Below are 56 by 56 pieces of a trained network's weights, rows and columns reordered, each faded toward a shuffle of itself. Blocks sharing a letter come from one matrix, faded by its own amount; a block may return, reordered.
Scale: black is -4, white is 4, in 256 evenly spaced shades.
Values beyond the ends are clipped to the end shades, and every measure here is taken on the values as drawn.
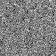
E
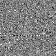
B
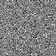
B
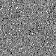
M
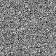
E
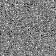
B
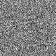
E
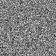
E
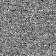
B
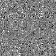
M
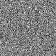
B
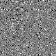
M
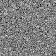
E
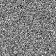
B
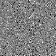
M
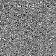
B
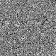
E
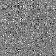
M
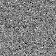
B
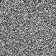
B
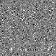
M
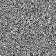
B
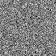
E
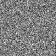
B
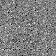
B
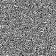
E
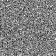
E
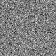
E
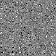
M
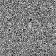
B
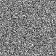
E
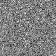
E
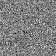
E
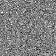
E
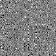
M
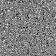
B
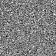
E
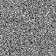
E
